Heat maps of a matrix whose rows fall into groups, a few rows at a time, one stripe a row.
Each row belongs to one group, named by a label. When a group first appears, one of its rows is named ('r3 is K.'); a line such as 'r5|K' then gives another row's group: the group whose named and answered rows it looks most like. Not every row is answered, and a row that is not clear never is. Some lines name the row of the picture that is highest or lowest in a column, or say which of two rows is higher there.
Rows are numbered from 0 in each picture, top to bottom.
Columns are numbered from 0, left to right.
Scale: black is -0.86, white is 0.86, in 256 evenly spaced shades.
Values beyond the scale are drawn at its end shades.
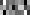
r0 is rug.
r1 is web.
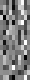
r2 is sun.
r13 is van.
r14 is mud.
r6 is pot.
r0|web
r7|pot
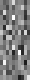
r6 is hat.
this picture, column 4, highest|3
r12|rug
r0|van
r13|web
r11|web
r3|van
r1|web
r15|mud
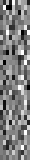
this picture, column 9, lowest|17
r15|web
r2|pot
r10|web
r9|web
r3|sun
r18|sun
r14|pot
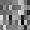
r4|hat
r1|sun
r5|rug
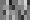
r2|pot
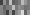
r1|van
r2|web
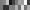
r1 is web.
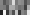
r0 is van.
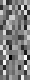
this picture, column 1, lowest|13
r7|mud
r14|rug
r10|rug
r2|hat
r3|van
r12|rug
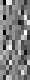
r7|hat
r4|mud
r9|pot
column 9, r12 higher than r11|Yes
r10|rug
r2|hat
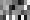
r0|mud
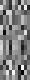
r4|sun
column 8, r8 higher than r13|Yes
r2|pot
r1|hat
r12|pot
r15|pot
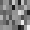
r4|web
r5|mud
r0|pot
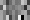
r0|hat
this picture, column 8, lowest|1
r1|rug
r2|hat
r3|hat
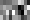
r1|mud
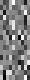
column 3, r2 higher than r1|No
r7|pot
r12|mud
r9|van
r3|rug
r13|hat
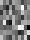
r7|hat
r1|web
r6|mud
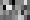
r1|pot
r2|hat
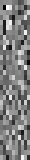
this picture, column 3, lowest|9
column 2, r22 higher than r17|Yes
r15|van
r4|pot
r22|pot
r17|sun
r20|hat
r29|pot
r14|rug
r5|pot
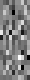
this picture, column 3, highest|7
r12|pot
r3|mud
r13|hat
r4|web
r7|sun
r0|web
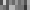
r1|van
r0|rug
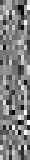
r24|mud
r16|rug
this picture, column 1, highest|20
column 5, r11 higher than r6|Yes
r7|sun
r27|rug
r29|hat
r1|mud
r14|mud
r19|hat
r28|sun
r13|mud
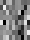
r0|pot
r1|rug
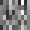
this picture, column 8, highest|3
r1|van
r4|pot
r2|web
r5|sun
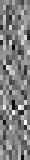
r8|sun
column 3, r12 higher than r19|No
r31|hat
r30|hat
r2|web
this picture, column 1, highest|21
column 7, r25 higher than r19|No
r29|pot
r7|hat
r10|mud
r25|van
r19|rug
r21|web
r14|van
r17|sun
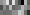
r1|sun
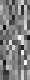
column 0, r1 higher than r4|Yes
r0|web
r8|sun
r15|web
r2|hat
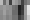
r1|mud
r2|mud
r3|mud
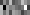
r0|sun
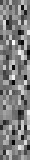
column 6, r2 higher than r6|Yes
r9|hat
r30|pot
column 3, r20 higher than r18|No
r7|sun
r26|web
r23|mud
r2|rug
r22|mud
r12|van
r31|sun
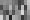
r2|web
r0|mud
